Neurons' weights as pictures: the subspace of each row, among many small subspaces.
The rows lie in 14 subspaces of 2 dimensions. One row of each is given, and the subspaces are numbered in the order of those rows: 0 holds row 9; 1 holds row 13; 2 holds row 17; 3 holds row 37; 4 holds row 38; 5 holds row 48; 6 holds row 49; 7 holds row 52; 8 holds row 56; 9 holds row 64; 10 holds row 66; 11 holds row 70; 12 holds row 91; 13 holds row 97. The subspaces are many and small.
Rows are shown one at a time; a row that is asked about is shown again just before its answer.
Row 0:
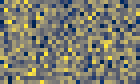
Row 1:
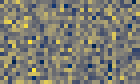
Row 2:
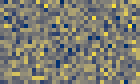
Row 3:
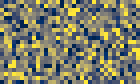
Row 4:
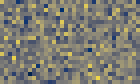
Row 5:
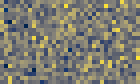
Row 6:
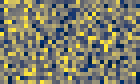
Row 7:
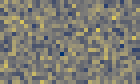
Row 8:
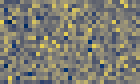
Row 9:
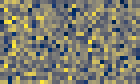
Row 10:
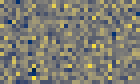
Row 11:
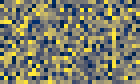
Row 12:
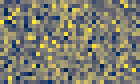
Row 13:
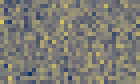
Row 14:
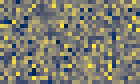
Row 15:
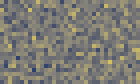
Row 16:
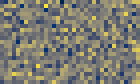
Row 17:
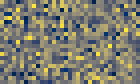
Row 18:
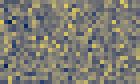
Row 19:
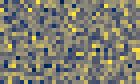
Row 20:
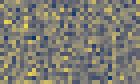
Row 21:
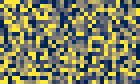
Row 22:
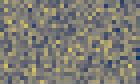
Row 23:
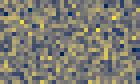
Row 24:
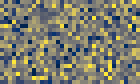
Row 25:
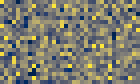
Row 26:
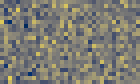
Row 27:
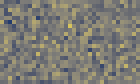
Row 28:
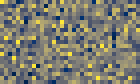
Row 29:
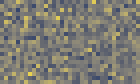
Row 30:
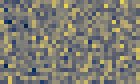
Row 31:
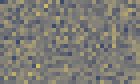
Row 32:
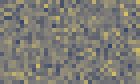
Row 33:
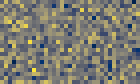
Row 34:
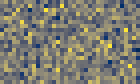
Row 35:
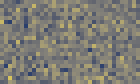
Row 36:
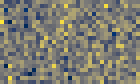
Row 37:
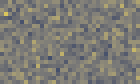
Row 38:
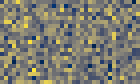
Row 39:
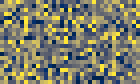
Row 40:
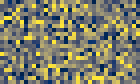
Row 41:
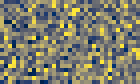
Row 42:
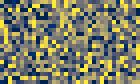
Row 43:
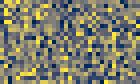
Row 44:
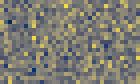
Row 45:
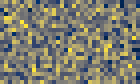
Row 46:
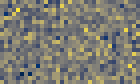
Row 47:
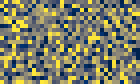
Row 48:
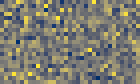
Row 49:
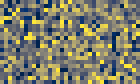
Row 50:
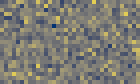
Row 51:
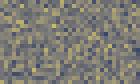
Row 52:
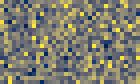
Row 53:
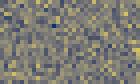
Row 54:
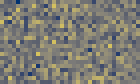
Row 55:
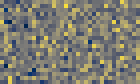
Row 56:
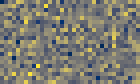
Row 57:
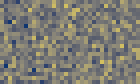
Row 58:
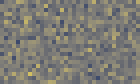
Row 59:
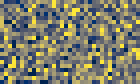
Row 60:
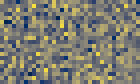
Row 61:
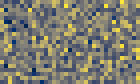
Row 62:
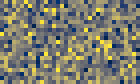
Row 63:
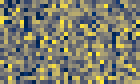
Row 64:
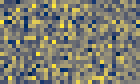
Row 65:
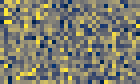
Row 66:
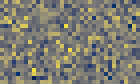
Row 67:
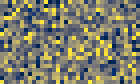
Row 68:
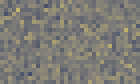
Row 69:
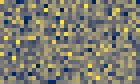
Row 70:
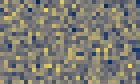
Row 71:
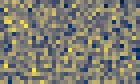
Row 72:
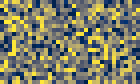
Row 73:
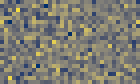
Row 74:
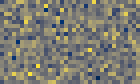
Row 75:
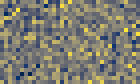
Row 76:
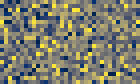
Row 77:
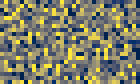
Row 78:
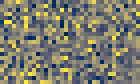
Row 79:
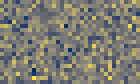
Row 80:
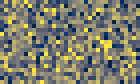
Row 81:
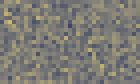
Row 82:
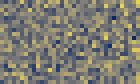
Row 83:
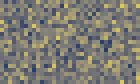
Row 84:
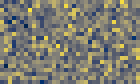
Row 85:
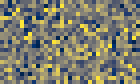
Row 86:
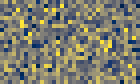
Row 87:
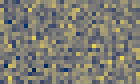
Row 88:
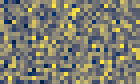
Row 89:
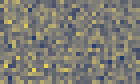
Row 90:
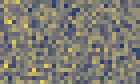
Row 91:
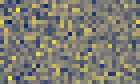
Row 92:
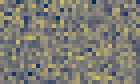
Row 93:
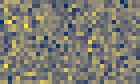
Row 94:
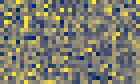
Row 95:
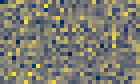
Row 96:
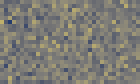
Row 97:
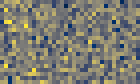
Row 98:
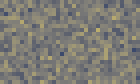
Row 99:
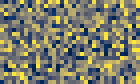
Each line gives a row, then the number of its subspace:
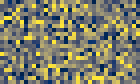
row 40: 9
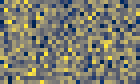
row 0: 7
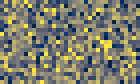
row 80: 7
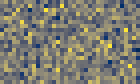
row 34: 6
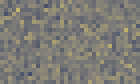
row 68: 6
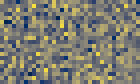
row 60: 2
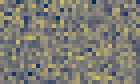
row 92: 5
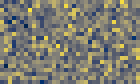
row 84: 0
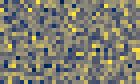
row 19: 11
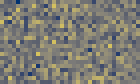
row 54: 9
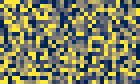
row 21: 12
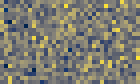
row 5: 6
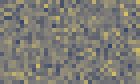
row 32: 2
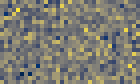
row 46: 7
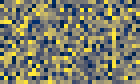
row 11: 10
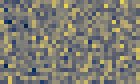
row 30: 13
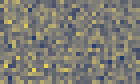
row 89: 11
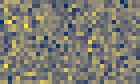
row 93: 0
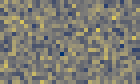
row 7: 3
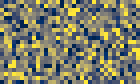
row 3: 2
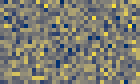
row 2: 10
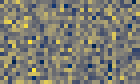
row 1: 4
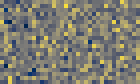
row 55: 13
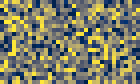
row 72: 3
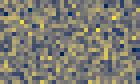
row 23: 3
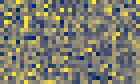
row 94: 5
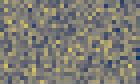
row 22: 6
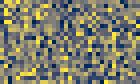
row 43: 6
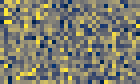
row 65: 6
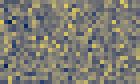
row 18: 0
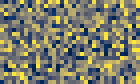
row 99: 12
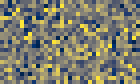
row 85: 1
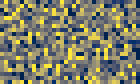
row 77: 11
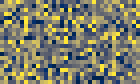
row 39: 9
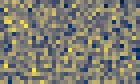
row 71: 13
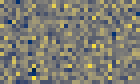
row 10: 8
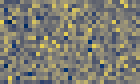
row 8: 0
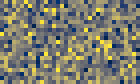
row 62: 7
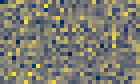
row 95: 8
